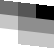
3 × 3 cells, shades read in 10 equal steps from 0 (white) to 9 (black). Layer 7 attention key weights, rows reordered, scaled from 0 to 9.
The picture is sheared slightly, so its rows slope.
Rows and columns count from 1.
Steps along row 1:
up up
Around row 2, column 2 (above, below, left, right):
6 2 2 4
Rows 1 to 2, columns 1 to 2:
5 6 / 2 4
